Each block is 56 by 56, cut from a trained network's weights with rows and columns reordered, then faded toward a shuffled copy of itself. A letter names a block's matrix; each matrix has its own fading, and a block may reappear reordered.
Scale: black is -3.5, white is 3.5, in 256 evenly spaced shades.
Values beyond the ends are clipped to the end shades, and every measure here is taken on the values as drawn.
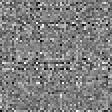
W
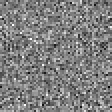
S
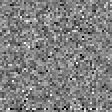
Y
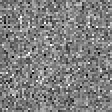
Y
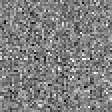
Y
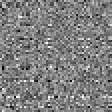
W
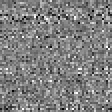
W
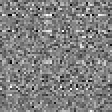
W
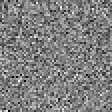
S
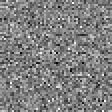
S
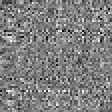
W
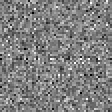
Y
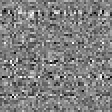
W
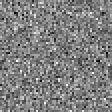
Y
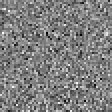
S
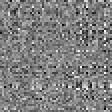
W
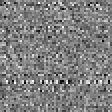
W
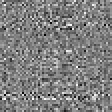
W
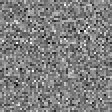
Y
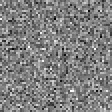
S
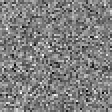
S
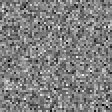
S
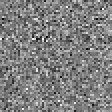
S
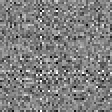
W
